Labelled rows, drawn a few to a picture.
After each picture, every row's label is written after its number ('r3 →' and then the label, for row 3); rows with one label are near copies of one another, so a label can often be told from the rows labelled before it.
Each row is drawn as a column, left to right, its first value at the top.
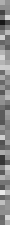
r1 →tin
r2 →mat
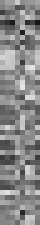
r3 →tin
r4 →tin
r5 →tin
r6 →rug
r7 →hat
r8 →mat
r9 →mat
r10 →tin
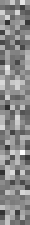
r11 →hat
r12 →mat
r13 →rug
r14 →hat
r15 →rug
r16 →tin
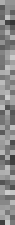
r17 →rug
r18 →mat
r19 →tin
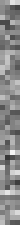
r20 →mat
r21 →tin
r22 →rug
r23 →rug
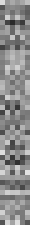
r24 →rug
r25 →mat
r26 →tin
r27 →mat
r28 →tin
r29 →rug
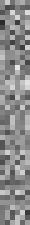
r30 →tin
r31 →rug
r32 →hat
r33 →mat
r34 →rug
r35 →hat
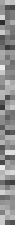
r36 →mat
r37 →rug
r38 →rug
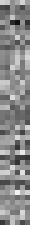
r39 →rug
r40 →rug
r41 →mat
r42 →tin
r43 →rug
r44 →tin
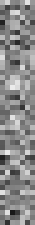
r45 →tin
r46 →rug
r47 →hat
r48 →hat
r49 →mat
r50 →rug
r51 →tin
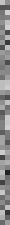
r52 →rug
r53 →hat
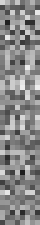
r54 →rug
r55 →tin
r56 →hat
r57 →rug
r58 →hat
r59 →mat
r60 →tin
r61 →hat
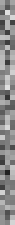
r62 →tin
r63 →hat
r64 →mat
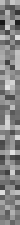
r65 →tin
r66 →hat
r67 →rug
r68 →tin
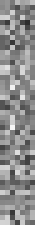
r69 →mat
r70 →mat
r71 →hat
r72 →rug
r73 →mat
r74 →tin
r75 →rug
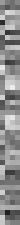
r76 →mat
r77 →hat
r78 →hat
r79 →hat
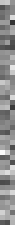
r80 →rug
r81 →rug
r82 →mat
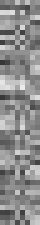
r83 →hat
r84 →hat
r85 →hat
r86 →rug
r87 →hat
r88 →rug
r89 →mat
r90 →mat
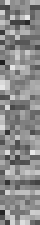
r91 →hat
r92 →rug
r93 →mat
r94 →tin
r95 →mat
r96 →mat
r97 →rug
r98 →rug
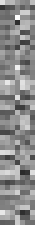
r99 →rug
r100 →rug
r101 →rug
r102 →mat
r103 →hat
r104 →hat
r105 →rug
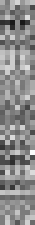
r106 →tin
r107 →mat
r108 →tin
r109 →rug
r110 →tin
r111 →mat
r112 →rug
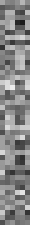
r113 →rug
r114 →hat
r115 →hat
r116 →tin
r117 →tin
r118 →hat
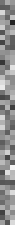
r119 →hat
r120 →rug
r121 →mat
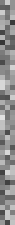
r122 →hat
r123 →rug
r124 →mat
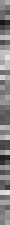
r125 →tin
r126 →tin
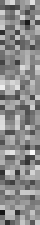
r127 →hat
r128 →rug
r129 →rug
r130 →hat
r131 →mat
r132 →tin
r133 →rug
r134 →mat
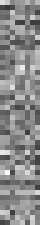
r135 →rug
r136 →rug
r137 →hat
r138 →mat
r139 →mat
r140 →rug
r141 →mat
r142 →tin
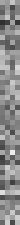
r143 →tin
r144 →mat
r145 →rug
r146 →mat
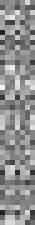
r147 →hat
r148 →mat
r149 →mat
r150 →hat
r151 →mat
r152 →rug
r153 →hat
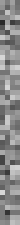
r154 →tin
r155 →hat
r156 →mat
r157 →mat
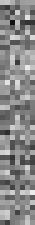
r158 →rug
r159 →rug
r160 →tin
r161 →hat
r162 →tin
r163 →mat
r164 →tin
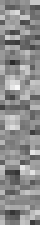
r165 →mat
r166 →hat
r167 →hat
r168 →hat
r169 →mat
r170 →mat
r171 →rug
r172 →rug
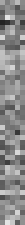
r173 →tin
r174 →mat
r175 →mat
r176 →rug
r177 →tin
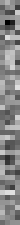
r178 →rug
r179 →tin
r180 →tin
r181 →hat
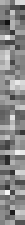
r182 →tin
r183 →tin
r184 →hat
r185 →rug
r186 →rug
